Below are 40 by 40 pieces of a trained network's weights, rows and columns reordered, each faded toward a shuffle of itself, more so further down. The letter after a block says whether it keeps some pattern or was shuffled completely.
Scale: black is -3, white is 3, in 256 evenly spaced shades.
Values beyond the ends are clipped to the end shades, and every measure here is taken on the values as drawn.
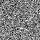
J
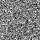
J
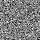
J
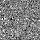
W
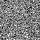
J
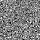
W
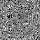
W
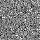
W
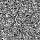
J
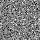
J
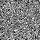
J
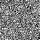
W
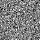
W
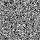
W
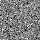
J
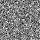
J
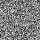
J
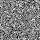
J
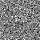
W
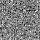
W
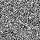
J
